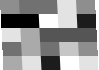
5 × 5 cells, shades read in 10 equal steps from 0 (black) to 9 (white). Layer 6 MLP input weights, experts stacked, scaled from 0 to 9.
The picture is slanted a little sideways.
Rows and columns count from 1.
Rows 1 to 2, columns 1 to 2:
5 4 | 0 0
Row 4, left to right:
4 6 4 7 5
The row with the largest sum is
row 5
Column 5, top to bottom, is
5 1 3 5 8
